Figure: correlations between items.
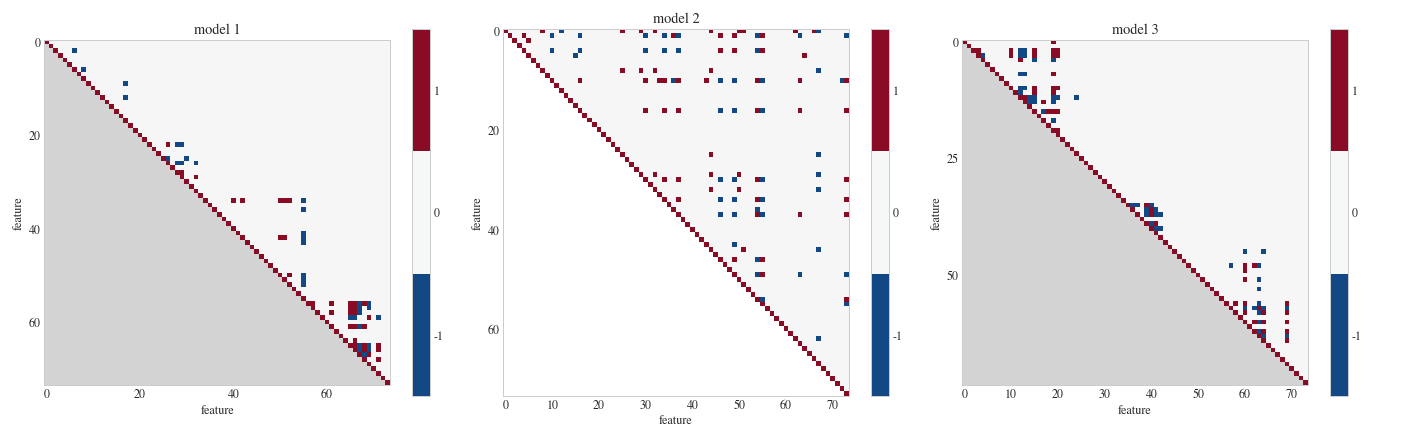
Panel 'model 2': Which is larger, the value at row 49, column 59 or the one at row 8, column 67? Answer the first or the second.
the first
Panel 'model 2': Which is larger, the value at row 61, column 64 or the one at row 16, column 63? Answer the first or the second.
the second
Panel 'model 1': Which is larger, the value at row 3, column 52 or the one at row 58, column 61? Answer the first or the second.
the second
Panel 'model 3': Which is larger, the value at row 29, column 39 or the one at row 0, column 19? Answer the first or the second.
the second
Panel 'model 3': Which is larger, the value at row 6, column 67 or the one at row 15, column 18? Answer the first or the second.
the second
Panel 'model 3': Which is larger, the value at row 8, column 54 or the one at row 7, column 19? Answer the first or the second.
the second
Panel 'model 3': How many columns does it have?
74
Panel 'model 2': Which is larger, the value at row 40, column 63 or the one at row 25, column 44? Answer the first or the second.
the second
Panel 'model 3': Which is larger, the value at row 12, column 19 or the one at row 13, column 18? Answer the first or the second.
the second
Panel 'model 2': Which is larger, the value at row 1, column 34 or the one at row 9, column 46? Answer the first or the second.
the second
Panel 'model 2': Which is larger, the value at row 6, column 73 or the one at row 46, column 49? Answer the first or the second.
the second
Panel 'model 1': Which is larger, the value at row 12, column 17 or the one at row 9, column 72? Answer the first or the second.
the second
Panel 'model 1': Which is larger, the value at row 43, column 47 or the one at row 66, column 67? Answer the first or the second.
the first
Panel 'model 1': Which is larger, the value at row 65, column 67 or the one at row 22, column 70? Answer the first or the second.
the second
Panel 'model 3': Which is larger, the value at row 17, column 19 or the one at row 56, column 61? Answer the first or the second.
the second
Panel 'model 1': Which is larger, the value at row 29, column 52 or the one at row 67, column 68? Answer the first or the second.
the first
